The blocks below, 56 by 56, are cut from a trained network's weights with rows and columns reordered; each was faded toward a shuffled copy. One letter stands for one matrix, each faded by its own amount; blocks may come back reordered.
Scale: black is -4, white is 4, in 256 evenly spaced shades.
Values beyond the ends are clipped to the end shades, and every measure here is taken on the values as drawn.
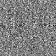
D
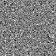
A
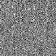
A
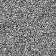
D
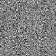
A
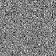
A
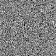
D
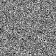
D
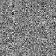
A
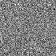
D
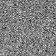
A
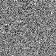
D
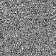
A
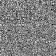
D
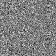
D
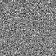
D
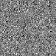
A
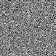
A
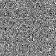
A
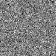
D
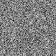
D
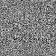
D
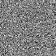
D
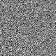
A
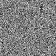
D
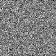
D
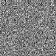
A
